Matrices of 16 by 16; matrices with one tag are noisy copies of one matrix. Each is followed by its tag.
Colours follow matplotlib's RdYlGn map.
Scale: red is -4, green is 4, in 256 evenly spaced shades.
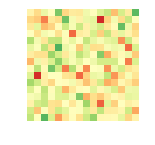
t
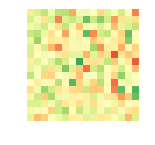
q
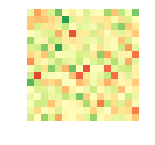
t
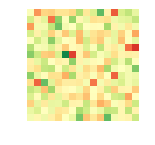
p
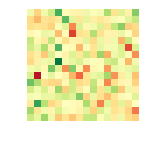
t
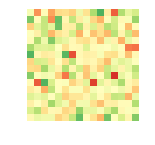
p
